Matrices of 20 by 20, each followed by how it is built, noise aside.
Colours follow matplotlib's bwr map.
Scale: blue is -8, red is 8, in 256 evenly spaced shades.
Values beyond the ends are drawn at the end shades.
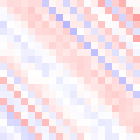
Toeplitz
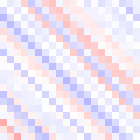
Toeplitz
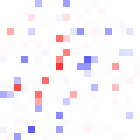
sparse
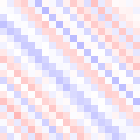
Toeplitz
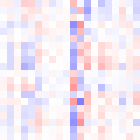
low rank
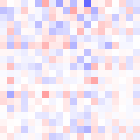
low rank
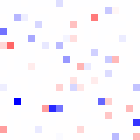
sparse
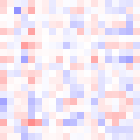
low rank
